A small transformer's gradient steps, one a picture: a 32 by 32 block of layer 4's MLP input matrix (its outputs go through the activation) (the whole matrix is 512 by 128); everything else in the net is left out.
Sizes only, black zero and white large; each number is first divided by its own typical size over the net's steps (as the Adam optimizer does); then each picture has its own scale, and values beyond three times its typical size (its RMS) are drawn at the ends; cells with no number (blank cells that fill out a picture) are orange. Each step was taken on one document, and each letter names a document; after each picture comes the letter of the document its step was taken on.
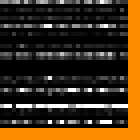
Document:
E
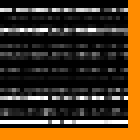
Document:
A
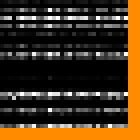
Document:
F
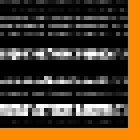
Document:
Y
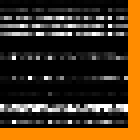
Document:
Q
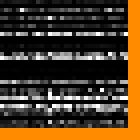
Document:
E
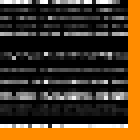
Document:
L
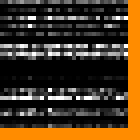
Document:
F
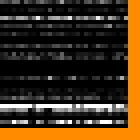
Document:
Q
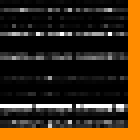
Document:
Q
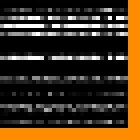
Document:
Q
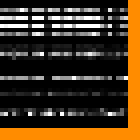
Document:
Y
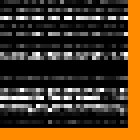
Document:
E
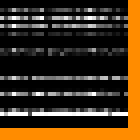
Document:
Y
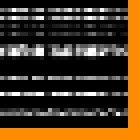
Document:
Y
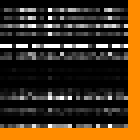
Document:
F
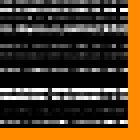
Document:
A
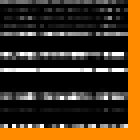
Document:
L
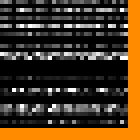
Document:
E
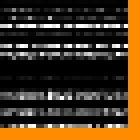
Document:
F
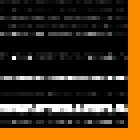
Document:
Q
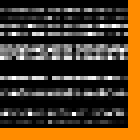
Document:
Y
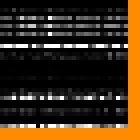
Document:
F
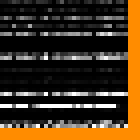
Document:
L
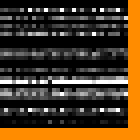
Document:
A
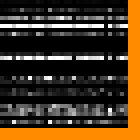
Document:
Q
